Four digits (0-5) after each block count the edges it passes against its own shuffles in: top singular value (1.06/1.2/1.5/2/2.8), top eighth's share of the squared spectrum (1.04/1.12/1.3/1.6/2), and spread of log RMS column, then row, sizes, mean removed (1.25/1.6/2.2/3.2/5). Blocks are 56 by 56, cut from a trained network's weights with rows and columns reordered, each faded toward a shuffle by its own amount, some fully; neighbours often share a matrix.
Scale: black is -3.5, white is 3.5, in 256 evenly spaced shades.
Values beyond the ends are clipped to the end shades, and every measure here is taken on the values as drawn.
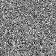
0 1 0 0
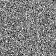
0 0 0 0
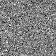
0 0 0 0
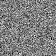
1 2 0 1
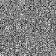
2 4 1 2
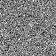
0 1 0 0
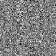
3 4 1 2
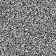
1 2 0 0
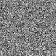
2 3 1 0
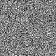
2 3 1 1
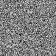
1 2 0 0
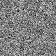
1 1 0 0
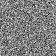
0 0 0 0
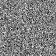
1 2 0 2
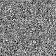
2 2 0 1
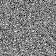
0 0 0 0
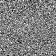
0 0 0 0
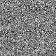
2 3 0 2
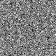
0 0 0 0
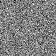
0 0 0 0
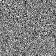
0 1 0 0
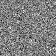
0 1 0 0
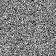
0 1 0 0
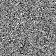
1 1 0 0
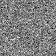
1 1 0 0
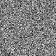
2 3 1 1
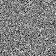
1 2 0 1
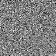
1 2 1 1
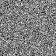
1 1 0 0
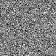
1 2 0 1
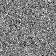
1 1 0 0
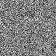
2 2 0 0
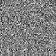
3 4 1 2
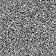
1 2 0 0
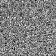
2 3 0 1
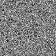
2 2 1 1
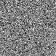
1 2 0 0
